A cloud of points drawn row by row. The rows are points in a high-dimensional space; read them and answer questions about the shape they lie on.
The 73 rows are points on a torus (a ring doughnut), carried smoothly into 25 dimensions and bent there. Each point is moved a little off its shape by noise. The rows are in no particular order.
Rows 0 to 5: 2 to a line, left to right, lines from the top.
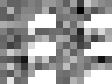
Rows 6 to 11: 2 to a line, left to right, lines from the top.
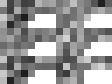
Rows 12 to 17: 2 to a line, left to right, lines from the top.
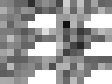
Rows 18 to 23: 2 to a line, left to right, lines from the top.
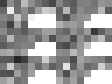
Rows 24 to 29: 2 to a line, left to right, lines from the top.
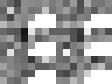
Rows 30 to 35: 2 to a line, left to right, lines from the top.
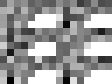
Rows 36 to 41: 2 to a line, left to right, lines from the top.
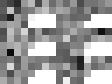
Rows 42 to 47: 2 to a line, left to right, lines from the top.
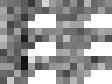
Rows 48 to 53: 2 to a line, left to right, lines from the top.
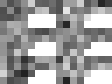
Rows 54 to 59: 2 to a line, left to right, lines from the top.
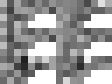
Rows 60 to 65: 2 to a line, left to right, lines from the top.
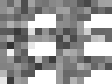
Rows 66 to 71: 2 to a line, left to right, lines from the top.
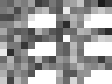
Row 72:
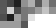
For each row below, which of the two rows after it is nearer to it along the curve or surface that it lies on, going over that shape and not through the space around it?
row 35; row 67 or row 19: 67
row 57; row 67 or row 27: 67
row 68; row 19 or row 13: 13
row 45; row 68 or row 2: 2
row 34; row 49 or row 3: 49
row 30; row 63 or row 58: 63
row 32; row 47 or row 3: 47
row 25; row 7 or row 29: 29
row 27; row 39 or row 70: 39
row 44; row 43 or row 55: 43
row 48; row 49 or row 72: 72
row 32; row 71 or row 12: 71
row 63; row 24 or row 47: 47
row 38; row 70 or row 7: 70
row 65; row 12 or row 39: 12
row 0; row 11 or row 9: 9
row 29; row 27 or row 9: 9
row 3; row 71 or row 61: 61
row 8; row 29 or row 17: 29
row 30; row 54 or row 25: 54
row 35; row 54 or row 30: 54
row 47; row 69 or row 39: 39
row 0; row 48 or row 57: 48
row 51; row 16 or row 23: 23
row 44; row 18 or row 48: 48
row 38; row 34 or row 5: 34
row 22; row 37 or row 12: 37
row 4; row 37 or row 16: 16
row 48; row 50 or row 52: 50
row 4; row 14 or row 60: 14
